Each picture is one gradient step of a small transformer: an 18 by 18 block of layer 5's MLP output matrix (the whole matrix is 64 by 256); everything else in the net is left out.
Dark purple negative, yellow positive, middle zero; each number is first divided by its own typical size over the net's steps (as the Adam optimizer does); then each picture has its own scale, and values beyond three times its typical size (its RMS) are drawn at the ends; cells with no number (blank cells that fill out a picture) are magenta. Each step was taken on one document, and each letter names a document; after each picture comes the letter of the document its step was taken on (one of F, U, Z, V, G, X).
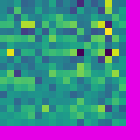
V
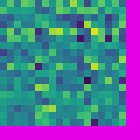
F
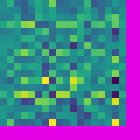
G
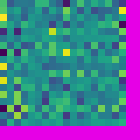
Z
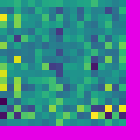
Z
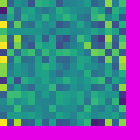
Z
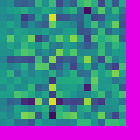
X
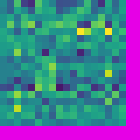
V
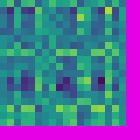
G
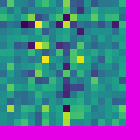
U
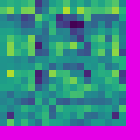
X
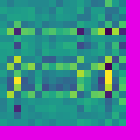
V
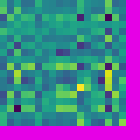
V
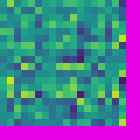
G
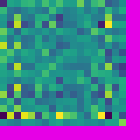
Z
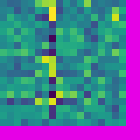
F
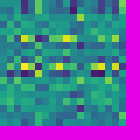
G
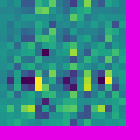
V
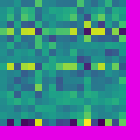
X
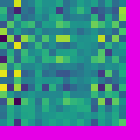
Z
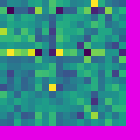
F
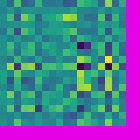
G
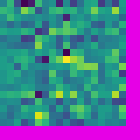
U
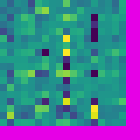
U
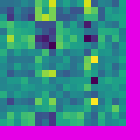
F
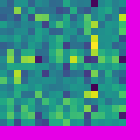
F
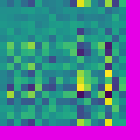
G
